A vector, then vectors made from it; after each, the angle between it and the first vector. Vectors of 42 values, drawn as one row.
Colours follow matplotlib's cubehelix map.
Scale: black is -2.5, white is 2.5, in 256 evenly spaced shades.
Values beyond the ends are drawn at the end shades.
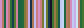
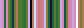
nearly parallel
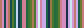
partly aligned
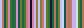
nearly parallel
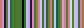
partly aligned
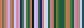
orthogonal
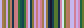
nearly parallel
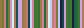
nearly opposite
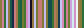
nearly parallel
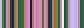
nearly parallel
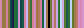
partly aligned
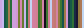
partly opposed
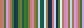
partly aligned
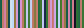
partly opposed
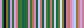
partly aligned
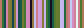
nearly parallel
